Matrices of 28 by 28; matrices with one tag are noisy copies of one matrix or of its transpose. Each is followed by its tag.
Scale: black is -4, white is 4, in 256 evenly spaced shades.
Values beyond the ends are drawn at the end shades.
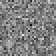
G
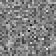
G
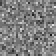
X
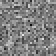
G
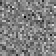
X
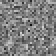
G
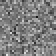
X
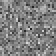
G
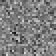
X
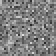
G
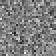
X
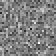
G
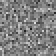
G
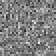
G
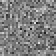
G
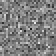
G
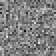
G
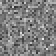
G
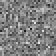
G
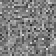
G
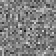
G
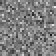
X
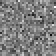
X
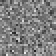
X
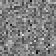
G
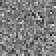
X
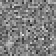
G
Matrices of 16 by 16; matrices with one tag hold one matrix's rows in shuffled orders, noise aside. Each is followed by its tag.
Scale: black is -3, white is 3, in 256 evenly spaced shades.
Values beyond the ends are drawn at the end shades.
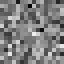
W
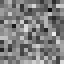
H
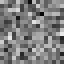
W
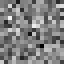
W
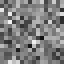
W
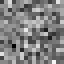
H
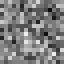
H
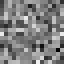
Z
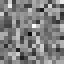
W
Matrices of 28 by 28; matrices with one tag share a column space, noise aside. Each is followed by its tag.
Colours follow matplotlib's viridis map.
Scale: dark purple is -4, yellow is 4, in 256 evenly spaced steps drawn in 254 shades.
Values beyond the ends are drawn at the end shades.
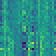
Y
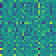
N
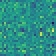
N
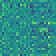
N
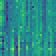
Y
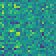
N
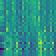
Y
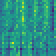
Y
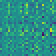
N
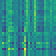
Y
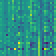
Y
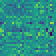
N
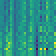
Y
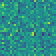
N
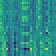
Y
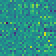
N
